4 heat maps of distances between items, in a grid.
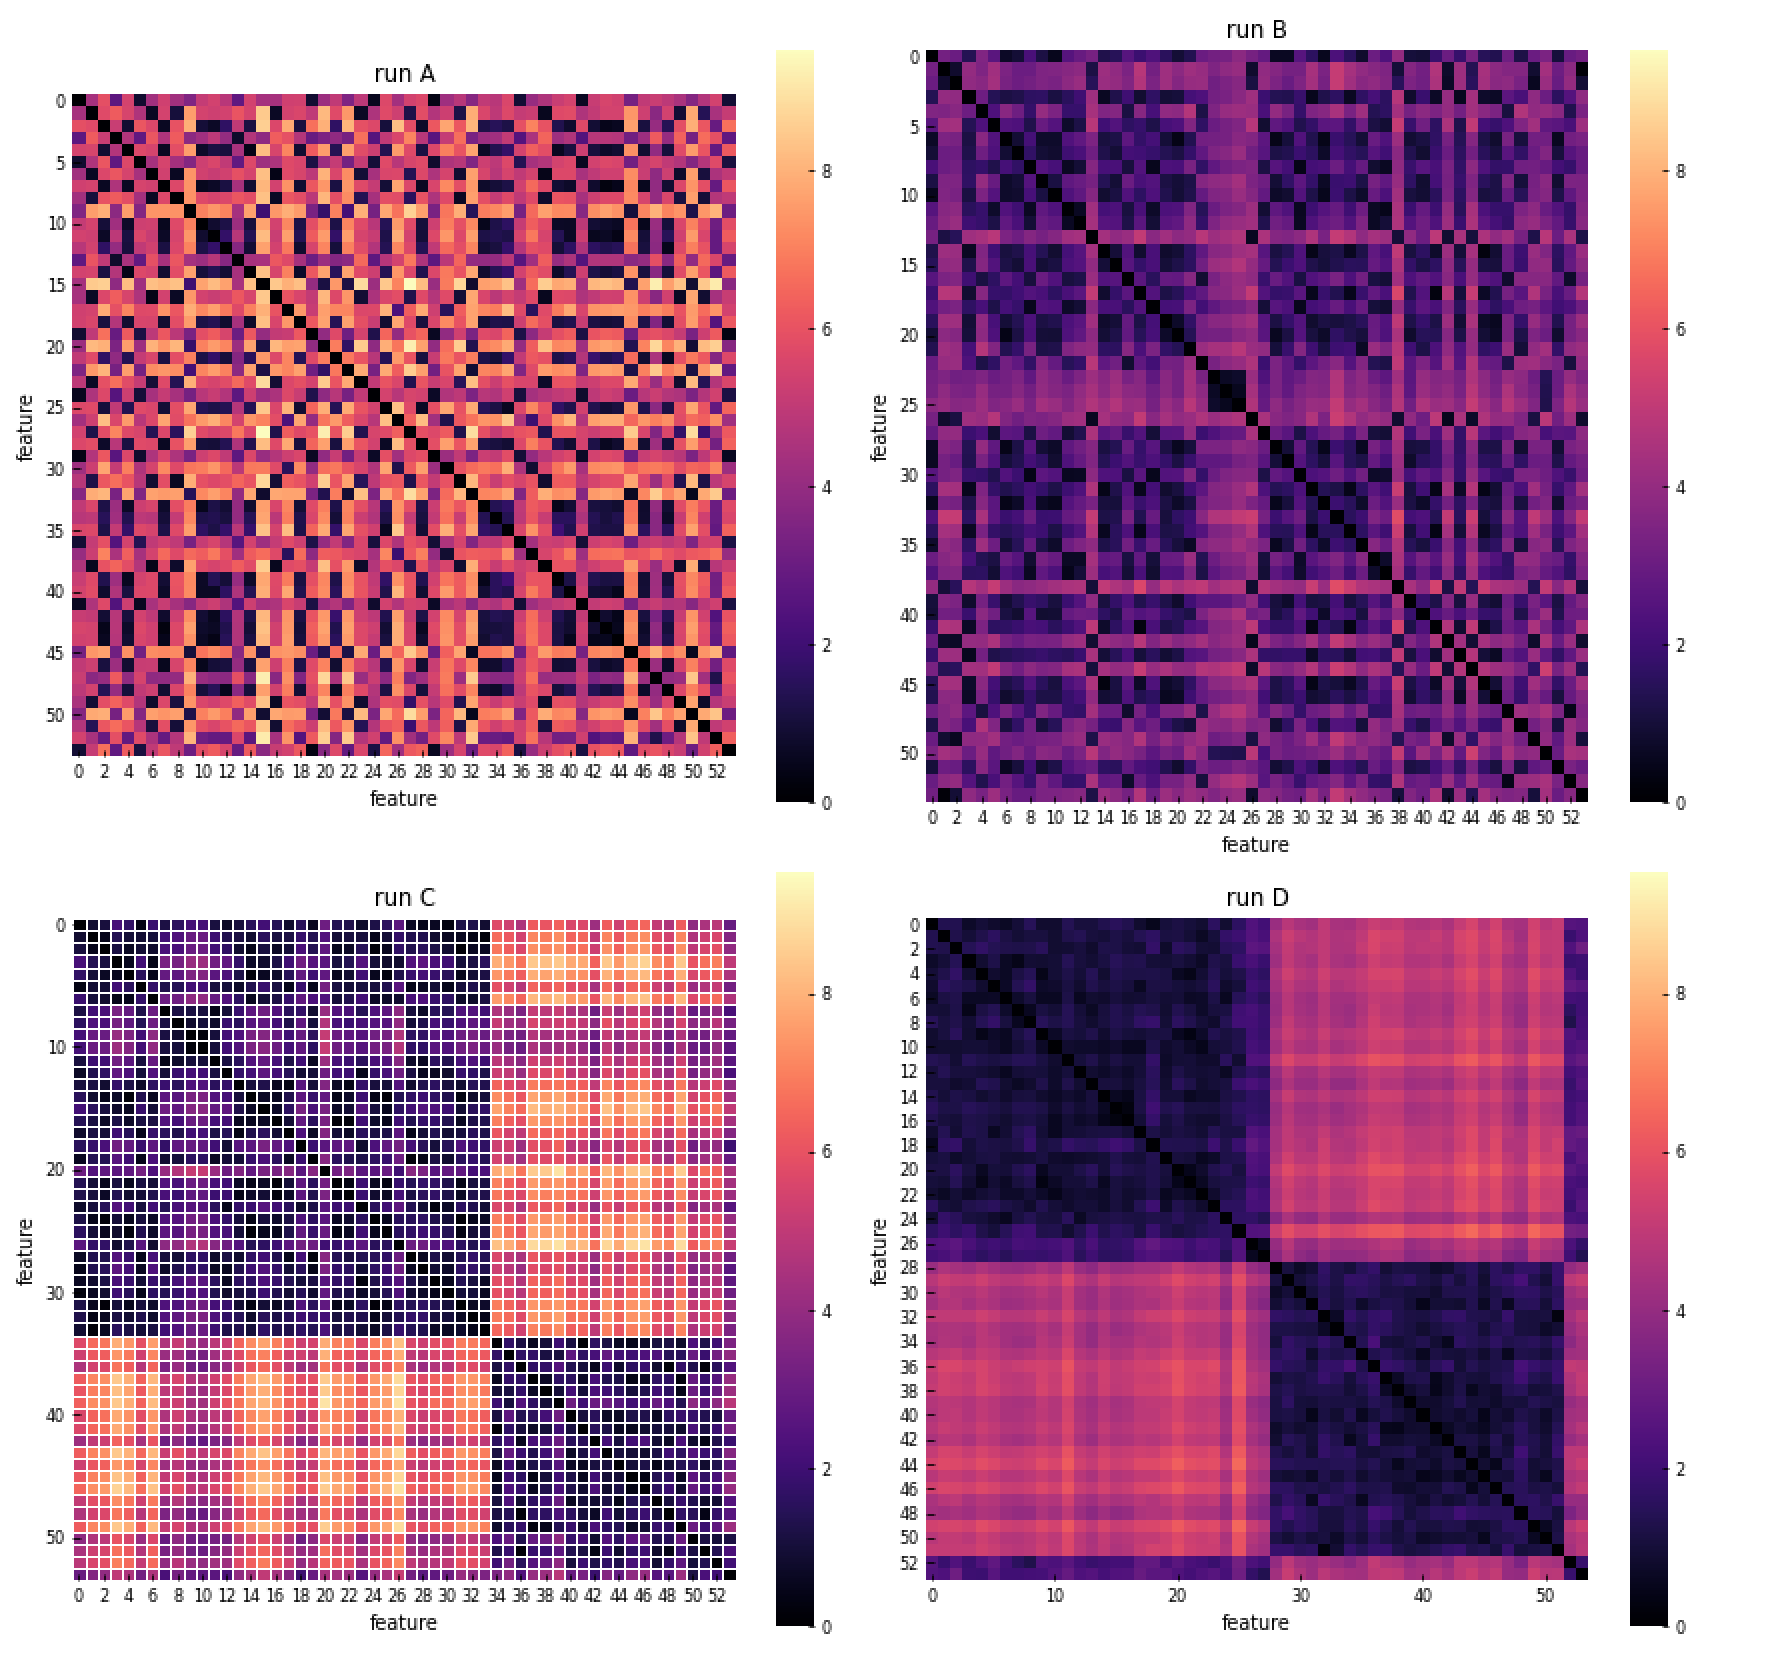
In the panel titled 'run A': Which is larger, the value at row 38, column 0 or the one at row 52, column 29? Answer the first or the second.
the second
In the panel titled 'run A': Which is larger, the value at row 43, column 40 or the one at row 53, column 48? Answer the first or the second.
the second
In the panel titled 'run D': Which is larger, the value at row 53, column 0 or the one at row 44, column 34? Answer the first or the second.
the first
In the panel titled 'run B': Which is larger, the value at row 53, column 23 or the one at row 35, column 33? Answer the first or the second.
the first
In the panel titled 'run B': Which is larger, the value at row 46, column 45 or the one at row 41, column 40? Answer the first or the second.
the second
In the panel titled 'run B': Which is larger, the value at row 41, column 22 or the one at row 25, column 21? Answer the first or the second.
the second
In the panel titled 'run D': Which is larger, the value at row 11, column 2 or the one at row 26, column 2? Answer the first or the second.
the second
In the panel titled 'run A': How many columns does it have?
54
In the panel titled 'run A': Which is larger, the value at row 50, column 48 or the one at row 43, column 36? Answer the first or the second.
the first
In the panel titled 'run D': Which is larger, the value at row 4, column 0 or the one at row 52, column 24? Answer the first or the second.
the second
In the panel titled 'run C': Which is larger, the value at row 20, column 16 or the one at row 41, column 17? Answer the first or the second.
the second
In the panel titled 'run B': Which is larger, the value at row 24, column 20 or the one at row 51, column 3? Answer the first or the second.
the first
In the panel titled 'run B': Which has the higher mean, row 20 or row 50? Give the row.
50
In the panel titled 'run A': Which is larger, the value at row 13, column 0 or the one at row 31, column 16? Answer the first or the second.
the first
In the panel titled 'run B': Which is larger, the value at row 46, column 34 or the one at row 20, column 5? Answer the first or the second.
the second
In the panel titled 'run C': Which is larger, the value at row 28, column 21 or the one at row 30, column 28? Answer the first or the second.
the first
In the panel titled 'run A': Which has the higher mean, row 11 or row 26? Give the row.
26
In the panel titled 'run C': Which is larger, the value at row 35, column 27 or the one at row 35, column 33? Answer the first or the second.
the second
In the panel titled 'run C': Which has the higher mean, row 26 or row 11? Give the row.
26
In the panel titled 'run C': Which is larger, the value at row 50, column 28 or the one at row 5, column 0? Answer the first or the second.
the first
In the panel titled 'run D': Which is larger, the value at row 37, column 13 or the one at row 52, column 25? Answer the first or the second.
the first
